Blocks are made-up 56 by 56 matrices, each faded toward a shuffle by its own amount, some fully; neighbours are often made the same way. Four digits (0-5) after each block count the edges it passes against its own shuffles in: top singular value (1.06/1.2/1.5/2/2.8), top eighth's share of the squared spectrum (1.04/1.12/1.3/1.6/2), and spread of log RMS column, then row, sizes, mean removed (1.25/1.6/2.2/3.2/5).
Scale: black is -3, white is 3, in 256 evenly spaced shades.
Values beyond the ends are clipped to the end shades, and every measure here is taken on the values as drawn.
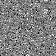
2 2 0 0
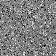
2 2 0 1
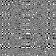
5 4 3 3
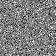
2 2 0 0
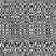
5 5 3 4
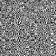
4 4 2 2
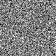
0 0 0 0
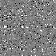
3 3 1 1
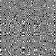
4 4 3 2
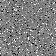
1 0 0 0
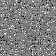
3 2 0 0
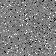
0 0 0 0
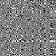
4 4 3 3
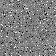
2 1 0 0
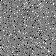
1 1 0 0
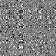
4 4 2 2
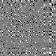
4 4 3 2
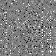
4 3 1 2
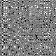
4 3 2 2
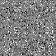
3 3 1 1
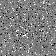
2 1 0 0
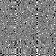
4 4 2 2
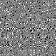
4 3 1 2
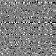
4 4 1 3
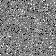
1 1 0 0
